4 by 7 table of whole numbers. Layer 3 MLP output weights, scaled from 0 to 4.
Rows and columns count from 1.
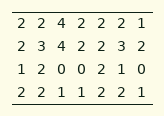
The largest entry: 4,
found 2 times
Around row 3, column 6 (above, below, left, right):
3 2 2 0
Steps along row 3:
up down same up down down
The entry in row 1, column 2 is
2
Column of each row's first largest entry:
3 3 2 1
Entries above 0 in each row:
7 7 4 7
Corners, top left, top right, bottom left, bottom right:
2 1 2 1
